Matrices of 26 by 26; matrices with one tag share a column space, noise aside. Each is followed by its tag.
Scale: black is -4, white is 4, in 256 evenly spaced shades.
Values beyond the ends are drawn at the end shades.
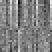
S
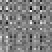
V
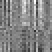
S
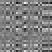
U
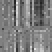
S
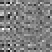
U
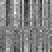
S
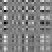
V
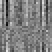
S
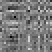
V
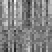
S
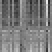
S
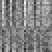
S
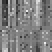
S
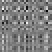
V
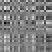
V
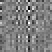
V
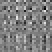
V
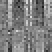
S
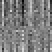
S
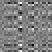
U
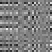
U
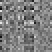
V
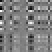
V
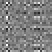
U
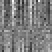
S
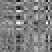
V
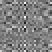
U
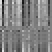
S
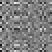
U
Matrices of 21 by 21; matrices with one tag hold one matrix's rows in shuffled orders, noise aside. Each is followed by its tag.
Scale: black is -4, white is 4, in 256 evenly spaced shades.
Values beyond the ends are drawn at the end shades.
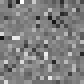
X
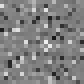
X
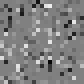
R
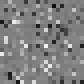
X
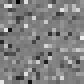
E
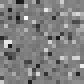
E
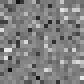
E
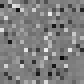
X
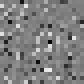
R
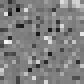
E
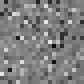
X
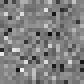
X
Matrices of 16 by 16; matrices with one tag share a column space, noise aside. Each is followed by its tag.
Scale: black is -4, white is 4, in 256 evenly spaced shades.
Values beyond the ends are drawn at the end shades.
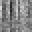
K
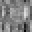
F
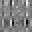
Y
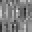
F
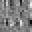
Y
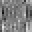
F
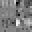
Y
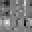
Y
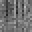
K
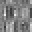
F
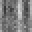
K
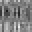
F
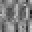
F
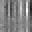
K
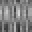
F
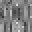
F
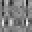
Y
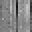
K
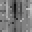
K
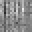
K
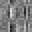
F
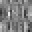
F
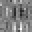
F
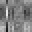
F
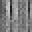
K
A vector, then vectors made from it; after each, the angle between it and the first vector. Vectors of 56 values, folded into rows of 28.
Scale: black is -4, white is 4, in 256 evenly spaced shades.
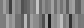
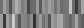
partly aligned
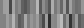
nearly parallel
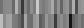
partly aligned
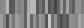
partly opposed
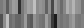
orthogonal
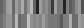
partly opposed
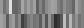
partly opposed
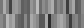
nearly parallel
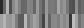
partly aligned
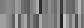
orthogonal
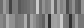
nearly parallel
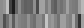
orthogonal
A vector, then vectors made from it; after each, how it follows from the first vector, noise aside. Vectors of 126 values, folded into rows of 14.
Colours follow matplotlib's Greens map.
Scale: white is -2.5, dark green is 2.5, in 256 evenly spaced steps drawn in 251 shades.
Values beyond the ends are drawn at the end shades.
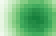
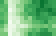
wrapped around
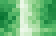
wrapped around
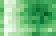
wrapped around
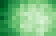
negated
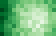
negated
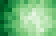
negated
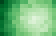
negated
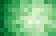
negated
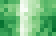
wrapped around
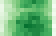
wrapped around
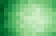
negated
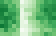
wrapped around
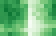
wrapped around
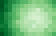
negated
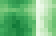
wrapped around
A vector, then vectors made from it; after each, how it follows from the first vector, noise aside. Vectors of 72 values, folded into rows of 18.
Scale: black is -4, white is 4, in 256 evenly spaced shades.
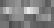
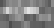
copied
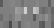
partly zeroed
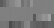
partly zeroed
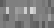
partly zeroed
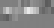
partly zeroed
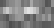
copied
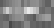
copied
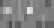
partly zeroed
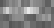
copied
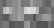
copied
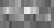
copied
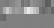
partly zeroed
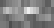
copied
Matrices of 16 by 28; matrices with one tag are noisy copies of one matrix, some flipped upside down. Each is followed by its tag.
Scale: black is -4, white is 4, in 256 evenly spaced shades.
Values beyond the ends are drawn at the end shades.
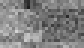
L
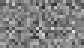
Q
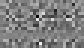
Q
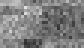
L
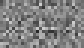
Q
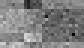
L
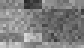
L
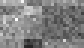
L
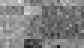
L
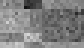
L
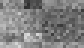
L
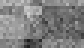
L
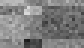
L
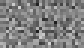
Q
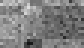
L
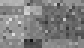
L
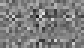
Q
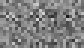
Q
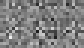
Q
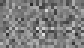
Q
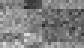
L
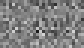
Q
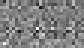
Q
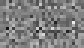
Q
